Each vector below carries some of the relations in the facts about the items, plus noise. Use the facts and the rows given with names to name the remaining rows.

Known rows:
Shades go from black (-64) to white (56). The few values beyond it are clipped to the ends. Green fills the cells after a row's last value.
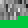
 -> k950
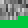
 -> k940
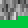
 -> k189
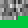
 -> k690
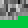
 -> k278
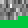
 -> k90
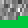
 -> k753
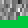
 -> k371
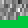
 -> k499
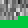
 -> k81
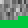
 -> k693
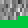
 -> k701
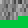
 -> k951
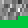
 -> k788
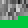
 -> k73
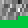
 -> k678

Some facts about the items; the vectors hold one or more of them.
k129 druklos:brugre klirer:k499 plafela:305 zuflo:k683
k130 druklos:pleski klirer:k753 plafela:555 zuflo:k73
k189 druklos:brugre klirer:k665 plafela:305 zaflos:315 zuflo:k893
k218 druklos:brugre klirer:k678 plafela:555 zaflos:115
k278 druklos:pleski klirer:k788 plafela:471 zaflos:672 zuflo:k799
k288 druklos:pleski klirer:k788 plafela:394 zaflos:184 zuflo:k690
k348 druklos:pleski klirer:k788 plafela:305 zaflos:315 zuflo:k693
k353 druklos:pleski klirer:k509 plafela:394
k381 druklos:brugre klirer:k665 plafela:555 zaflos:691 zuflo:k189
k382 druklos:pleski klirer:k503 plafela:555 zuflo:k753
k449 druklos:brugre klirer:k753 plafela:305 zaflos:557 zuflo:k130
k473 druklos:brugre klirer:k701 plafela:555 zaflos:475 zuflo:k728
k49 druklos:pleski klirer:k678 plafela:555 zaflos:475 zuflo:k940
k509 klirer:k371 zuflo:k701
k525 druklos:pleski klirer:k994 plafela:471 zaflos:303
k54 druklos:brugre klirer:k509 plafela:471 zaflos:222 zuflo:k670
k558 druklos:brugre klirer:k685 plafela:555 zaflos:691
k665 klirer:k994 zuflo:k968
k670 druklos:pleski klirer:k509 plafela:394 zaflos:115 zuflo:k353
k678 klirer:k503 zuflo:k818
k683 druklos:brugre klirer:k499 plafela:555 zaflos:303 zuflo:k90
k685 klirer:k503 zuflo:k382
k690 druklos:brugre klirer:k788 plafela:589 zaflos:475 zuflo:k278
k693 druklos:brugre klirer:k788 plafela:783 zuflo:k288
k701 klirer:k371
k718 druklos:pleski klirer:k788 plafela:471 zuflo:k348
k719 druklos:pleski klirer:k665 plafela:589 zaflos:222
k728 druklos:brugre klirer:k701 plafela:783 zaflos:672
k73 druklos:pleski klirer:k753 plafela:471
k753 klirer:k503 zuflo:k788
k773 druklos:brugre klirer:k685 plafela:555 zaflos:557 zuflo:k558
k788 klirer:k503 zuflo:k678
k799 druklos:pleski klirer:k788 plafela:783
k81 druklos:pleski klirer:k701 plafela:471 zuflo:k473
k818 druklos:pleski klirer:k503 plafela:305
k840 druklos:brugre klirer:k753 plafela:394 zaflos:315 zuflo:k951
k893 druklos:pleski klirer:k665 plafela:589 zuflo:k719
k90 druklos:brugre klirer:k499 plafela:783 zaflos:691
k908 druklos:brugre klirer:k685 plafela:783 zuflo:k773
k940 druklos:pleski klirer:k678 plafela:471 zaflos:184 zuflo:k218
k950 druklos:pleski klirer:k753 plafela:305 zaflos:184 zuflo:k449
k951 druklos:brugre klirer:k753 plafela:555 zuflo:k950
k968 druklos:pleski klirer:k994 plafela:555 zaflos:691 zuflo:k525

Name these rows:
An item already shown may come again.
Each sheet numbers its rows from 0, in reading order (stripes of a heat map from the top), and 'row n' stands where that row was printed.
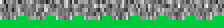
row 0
k683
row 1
k73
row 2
k473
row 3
k690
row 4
k381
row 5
k940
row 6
k90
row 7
k968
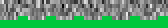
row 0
k54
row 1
k473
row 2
k719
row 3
k728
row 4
k129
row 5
k893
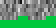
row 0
k218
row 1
k908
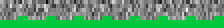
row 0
k558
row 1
k278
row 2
k840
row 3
k449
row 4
k908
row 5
k130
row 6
k670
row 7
k773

